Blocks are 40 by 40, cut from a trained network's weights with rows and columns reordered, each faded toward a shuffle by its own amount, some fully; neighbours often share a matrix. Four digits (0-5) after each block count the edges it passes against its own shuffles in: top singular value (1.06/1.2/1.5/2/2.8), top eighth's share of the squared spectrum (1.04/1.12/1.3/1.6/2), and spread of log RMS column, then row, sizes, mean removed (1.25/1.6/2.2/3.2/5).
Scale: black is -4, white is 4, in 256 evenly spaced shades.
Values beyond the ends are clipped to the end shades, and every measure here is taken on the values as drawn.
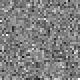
3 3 0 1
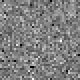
0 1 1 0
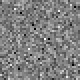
0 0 0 0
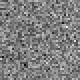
1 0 0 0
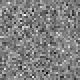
2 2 0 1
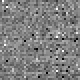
2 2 1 0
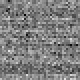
3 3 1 1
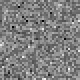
0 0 0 0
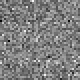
0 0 0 0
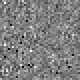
1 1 0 0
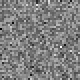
1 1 0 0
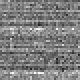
4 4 1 2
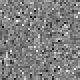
0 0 0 0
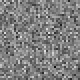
2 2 0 0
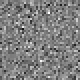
2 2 1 1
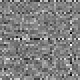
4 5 0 3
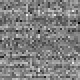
3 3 1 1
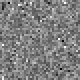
0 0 0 0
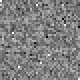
0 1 0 0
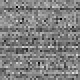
3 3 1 2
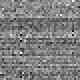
3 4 1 1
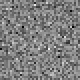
0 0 0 0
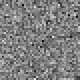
1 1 0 1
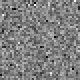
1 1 0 0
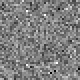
1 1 0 0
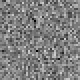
2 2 0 0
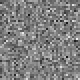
2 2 0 1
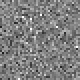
1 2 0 0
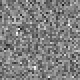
0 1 0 0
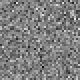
2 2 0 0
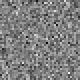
1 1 0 0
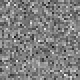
1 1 0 0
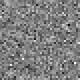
1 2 0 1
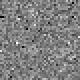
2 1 0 0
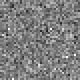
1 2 0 0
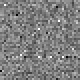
2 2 0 0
